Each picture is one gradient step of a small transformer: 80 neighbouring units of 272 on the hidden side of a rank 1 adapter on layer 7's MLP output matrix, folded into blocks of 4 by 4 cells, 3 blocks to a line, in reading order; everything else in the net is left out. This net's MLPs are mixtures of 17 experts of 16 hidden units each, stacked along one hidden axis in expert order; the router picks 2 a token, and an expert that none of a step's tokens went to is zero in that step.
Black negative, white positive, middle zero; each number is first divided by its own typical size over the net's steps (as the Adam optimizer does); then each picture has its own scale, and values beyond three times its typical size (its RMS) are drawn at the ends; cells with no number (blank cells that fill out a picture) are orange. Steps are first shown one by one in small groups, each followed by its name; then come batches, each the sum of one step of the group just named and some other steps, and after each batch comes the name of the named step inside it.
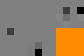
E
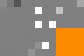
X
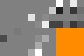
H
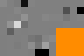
E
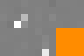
X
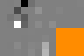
X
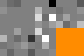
X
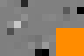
E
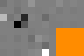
H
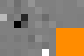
X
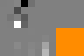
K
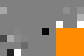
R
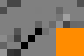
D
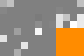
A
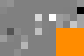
A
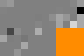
A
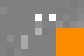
R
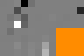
K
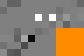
D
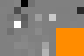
K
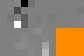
K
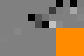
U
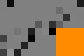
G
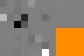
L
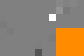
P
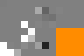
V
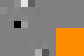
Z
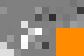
V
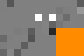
G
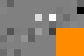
G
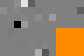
Z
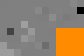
V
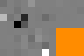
L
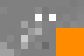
V
